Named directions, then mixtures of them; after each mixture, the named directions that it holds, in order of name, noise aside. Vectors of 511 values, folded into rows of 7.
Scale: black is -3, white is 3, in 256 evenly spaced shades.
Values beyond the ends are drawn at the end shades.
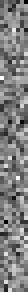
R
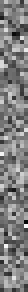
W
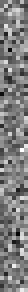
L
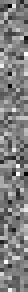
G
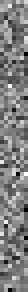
G, R, W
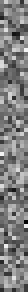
W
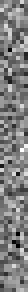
G, L, W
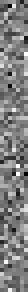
G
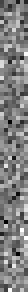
G, L, R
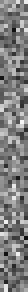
R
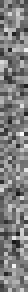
L, R, W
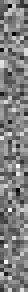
G, L, W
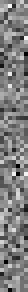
G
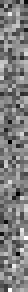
G, L, R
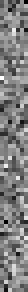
R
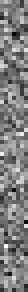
W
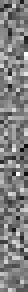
G, L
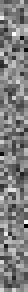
W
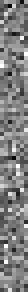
G, W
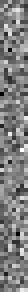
L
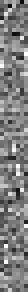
G, W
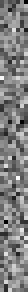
R
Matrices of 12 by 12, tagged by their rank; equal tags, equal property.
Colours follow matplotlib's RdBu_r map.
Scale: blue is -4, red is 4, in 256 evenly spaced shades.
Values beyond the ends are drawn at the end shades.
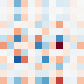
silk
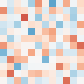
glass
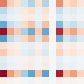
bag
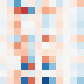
silk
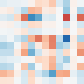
silk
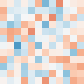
glass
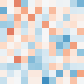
glass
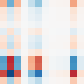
bag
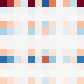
bag
